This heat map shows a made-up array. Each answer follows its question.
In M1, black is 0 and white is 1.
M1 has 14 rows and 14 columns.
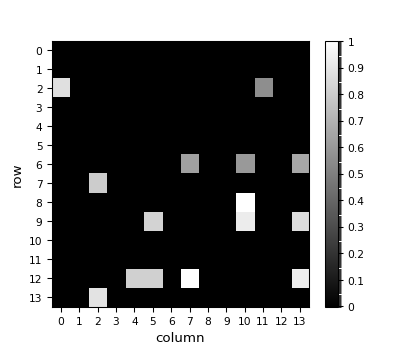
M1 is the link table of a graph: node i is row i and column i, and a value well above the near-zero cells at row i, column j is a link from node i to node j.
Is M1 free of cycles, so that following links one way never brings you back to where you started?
yes
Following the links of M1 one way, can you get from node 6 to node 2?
yes
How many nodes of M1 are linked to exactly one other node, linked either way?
4
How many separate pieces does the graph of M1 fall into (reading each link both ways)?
3
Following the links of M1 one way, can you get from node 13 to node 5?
no
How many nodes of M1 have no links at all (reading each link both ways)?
2
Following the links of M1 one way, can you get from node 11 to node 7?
no
